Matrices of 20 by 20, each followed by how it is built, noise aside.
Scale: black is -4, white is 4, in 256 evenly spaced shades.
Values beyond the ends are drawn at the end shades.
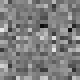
low rank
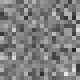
low rank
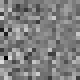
low rank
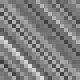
Toeplitz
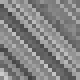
Toeplitz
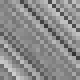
Toeplitz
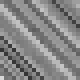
Toeplitz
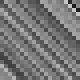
Toeplitz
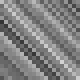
Toeplitz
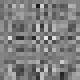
low rank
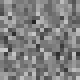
low rank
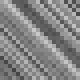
Toeplitz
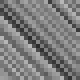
Toeplitz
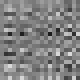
low rank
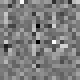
low rank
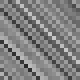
Toeplitz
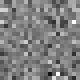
low rank
